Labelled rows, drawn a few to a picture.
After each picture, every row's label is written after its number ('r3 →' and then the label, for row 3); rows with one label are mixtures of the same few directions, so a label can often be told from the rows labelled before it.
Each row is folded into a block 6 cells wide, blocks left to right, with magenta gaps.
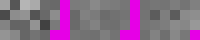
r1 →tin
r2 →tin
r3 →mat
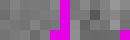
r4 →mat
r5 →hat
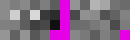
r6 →mat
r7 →tin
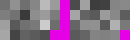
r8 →hat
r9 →tin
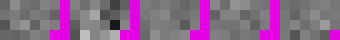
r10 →tin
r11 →hat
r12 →hat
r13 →tin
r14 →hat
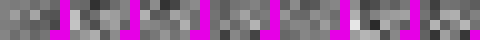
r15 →mat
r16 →tin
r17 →tin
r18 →hat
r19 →tin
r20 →tin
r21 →hat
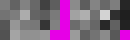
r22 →hat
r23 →mat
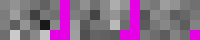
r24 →hat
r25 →hat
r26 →tin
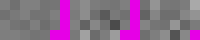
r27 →tin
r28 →hat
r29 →mat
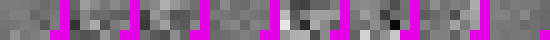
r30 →hat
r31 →tin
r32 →tin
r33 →tin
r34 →tin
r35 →hat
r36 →mat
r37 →mat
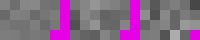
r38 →tin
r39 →tin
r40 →mat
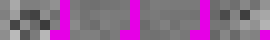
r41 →hat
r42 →tin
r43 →tin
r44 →mat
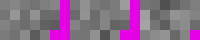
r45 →mat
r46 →mat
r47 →tin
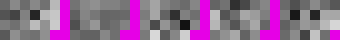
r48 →mat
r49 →tin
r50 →hat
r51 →tin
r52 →mat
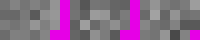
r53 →mat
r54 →hat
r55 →mat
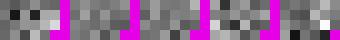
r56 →mat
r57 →mat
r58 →mat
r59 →tin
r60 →hat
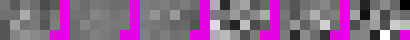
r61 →hat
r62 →hat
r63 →mat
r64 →tin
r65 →hat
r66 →mat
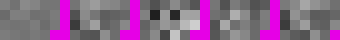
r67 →tin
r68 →tin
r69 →mat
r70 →hat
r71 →tin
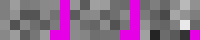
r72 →hat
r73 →tin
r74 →hat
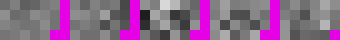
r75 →tin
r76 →mat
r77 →tin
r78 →hat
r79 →hat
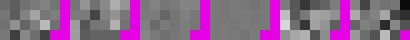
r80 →hat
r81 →hat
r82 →hat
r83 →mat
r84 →tin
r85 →mat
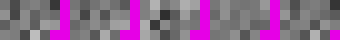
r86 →mat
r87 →mat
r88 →hat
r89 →mat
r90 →mat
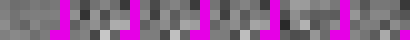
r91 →tin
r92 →mat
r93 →mat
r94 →mat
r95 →tin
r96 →mat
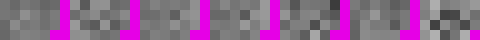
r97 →hat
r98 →tin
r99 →mat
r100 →mat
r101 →mat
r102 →hat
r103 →hat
